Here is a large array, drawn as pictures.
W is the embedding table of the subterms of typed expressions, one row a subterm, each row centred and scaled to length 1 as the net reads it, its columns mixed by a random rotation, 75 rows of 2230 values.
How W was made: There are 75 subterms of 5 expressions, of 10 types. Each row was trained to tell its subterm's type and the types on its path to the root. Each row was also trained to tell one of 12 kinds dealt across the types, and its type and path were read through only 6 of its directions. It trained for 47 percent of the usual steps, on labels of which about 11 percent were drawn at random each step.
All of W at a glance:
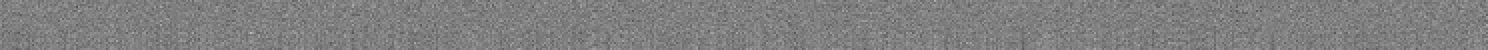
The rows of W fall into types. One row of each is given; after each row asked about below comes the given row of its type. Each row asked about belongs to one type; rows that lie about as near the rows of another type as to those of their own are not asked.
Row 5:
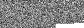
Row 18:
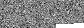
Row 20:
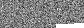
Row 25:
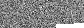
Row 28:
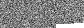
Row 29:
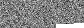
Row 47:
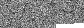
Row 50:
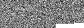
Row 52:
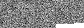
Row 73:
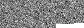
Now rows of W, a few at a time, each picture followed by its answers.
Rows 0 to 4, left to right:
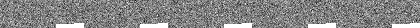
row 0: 29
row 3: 29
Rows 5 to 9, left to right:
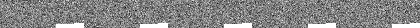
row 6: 20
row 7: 29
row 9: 73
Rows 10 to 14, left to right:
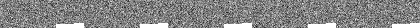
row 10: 47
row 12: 52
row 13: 20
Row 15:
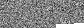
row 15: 73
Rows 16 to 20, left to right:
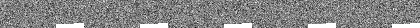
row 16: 47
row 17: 47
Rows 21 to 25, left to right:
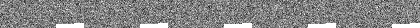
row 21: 28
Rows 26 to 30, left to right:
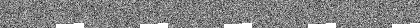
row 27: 47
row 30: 20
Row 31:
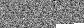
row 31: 18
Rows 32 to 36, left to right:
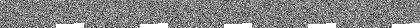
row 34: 28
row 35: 52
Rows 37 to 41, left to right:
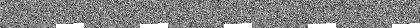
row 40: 50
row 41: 18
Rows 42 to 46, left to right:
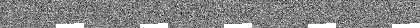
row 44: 18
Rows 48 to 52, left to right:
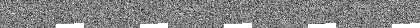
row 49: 52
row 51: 18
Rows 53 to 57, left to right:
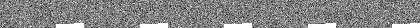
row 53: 20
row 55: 52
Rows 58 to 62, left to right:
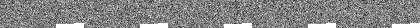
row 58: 5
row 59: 50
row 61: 5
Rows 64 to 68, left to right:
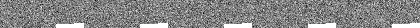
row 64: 52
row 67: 18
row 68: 5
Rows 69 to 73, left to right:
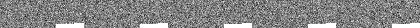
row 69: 50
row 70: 5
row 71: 18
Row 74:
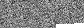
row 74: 5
